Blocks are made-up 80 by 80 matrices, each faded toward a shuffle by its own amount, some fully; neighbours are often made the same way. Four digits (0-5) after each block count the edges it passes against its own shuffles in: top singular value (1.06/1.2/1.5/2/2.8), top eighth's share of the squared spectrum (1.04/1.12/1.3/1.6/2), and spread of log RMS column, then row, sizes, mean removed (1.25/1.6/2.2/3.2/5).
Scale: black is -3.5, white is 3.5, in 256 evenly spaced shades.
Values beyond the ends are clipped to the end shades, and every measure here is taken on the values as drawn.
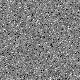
0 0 0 0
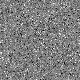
0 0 0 0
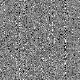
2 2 3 0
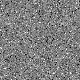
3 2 0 0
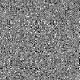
4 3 2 2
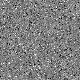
2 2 0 0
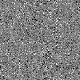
3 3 1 1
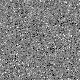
0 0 0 0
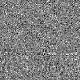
3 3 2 1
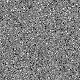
2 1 0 0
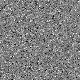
2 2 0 0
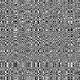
5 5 4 3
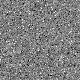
2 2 0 0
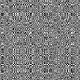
5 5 3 3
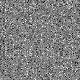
3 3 1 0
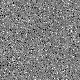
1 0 0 0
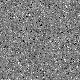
0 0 0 0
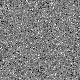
0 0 0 0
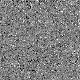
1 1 0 2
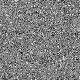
0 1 0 2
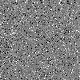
2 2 0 0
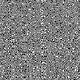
4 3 2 2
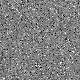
1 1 0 0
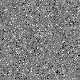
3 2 0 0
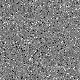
2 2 1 0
